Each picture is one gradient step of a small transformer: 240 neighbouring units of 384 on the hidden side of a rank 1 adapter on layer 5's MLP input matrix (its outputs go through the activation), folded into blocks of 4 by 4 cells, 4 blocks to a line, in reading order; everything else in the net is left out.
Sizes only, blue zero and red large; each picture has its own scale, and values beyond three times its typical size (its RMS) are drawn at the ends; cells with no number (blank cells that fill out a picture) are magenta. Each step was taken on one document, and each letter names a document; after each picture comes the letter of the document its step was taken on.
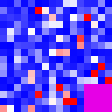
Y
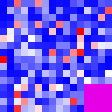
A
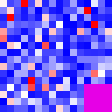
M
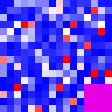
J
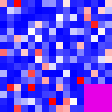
M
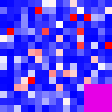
Y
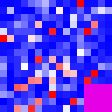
A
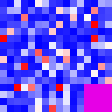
A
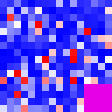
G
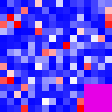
G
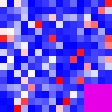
M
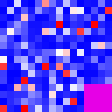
A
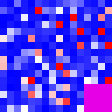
Y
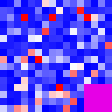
Y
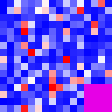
J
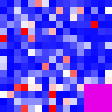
J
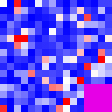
M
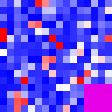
M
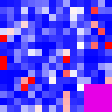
A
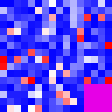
Y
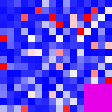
Y
